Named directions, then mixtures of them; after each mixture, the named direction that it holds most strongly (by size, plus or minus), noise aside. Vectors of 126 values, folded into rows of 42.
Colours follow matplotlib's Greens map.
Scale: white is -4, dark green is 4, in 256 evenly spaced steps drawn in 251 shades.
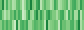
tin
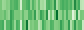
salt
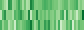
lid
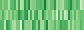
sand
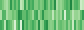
sand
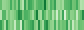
sand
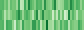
sand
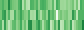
salt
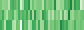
sand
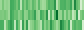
salt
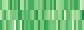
lid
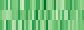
sand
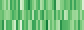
sand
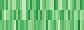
tin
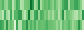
lid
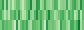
tin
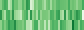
lid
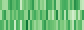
salt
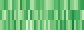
lid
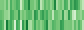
salt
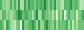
sand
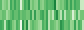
salt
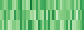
salt
